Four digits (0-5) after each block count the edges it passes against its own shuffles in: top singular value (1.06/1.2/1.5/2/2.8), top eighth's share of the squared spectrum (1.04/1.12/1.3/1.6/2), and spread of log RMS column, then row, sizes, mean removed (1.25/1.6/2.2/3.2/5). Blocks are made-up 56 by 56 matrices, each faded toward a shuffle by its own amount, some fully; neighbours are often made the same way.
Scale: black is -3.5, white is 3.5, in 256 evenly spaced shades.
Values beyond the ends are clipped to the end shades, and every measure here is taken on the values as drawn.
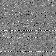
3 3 0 2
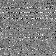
2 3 0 3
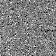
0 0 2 0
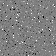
0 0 0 0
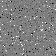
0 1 0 0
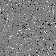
0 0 0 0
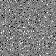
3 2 0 1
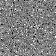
3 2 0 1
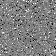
1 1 0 0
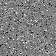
0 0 0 0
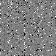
2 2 2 0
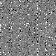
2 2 2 1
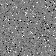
0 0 0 0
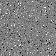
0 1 1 0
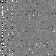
3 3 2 0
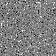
2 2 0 0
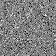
0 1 0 0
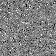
0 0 0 0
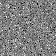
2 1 0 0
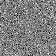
1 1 0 0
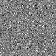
3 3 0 2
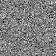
3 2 1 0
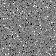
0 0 0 0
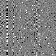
4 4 2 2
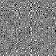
4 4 2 2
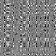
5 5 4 3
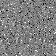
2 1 0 0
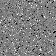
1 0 0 0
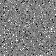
2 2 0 0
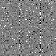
4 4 2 1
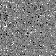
3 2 0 0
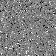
1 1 0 0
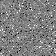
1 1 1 0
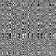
4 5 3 3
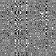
4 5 3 2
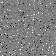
1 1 0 0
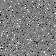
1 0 0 0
